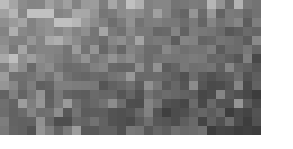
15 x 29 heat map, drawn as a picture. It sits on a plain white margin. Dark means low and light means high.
Ninth with the highest average: top left. Odd rows or columns: none. Slope: up to the top left. Stripes: none. Mirror symmetry: none. Ninth with the lowest average: bottom right. Grain: fine.
